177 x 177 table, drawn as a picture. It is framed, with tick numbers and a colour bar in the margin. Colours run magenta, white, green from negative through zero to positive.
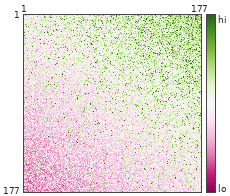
Ninth with the highest average: top right. Mirror symmetry: none. Ninth with the lowest average: bottom left. Slope: up to the top right.
